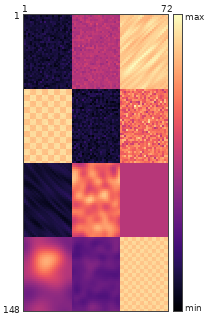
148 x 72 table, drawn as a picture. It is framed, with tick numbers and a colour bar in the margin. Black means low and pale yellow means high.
The table splits into 4 rows of 3 panels. Panel 1,1: very low, fine-grained, faint in contrast. Panel 1,2: middling, fine-grained, faint in contrast. Panel 1,3: very high, slanting up to the right, faint in contrast. Panel 2,1: very high, checkered, faint in contrast. Panel 2,2: very low, fine-grained, faint in contrast. Panel 2,3: high, fine-grained. Panel 3,1: very low, slanting down to the right, faint in contrast. Panel 3,2: high, blotchy. Panel 3,3: middling, flat. Panel 4,1: middling, smooth, strong in contrast. Panel 4,2: low, blotchy, faint in contrast. Panel 4,3: very high, checkered, faint in contrast.
